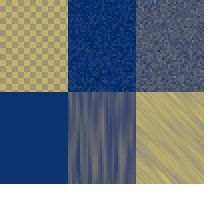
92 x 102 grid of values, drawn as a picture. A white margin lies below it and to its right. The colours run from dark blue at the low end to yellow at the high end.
It is made of 2 by 3 panels. Panel 1,1: high, checkered. Panel 1,2: very low, fine-grained, faint in contrast. Panel 1,3: low, fine-grained. Panel 2,1: very low, flat. Panel 2,2: low, streaked downward. Panel 2,3: high, slanting down to the right, faint in contrast.
